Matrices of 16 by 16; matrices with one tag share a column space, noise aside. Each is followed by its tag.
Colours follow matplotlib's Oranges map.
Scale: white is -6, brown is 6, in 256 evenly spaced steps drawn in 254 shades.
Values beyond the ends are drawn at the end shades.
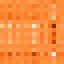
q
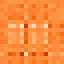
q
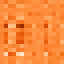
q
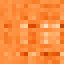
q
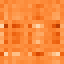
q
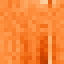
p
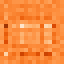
q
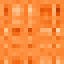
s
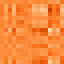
s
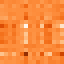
q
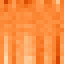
p
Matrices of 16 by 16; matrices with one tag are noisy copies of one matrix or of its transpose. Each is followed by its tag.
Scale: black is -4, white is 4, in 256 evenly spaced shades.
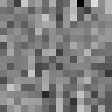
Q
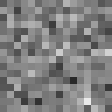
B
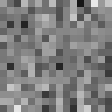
Q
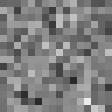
B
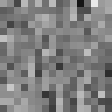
Q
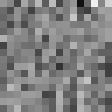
Q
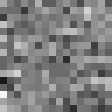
Q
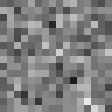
B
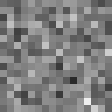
B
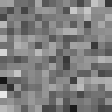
Q
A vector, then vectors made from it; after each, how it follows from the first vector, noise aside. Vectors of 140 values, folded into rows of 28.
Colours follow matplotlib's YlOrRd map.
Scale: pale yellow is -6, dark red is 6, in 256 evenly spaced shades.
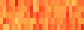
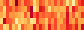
scaled up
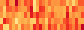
scaled up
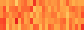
sign-scrambled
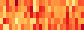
scaled up
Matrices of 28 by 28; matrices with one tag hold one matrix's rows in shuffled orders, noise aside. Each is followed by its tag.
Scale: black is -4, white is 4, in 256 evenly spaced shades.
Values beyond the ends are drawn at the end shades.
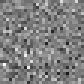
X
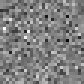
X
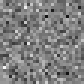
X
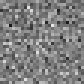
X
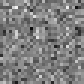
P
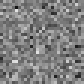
P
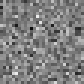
P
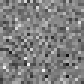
X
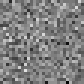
X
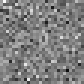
X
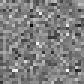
P
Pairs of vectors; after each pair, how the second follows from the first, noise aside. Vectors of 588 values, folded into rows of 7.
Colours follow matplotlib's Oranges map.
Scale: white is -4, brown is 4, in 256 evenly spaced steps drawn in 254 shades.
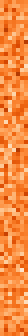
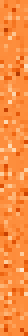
partly zeroed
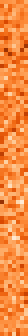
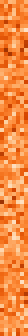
copied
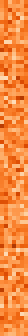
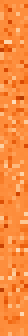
partly zeroed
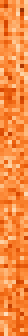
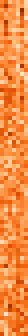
copied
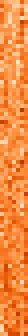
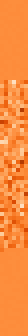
partly zeroed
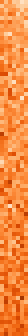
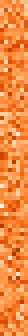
shuffled
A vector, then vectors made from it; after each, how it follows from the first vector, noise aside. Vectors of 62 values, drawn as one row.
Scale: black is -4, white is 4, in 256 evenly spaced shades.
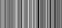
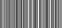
sign-scrambled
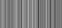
shrunk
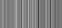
shrunk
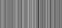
shrunk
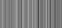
shrunk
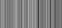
shrunk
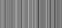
shrunk
